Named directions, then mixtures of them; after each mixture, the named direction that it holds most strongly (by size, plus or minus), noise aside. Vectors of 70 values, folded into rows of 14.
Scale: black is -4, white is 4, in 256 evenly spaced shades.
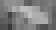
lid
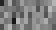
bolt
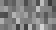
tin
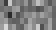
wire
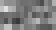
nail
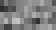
nail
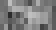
lid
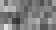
nail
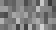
tin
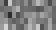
wire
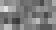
nail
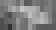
lid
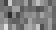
wire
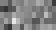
nail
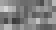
nail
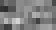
nail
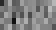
bolt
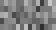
tin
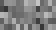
tin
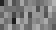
bolt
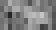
lid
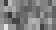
wire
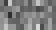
wire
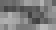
lid
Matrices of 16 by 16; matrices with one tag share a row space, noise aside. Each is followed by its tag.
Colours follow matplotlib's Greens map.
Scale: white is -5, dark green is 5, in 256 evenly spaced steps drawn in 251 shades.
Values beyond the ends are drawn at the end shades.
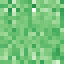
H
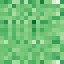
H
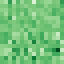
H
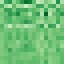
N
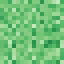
H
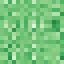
H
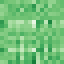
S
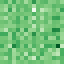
H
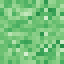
N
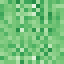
S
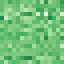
N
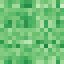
N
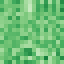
N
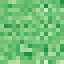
N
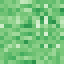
N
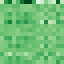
N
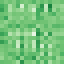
S
